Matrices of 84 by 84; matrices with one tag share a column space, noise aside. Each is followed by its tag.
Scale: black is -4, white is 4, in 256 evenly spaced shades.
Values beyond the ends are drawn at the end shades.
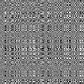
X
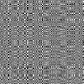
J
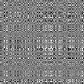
X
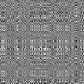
X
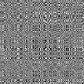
X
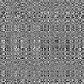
X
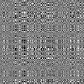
X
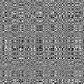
X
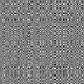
J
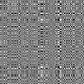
J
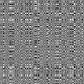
J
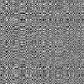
J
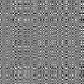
J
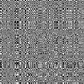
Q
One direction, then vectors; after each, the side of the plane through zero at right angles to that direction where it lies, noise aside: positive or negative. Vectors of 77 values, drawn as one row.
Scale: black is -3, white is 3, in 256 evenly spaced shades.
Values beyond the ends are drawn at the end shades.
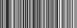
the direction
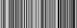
negative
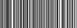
positive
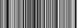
positive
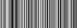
negative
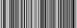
negative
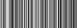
negative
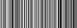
negative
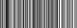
positive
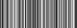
positive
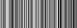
negative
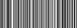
positive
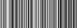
negative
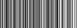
positive
